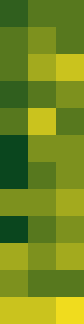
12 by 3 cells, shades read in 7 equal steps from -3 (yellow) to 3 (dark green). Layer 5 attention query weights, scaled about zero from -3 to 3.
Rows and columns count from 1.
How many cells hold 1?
12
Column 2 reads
1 0 -1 1 -2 0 1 0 1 0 1 -2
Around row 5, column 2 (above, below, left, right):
1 0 1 1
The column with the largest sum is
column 1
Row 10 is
-1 0 -1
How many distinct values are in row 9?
3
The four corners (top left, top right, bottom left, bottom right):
2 1 -2 -3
